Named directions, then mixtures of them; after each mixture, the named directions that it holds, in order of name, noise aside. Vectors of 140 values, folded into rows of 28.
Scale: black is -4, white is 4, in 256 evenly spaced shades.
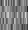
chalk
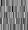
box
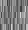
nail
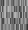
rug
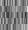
chalk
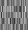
nail, rug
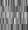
chalk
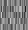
nail, rug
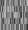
rug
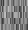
rug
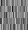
box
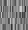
nail, rug
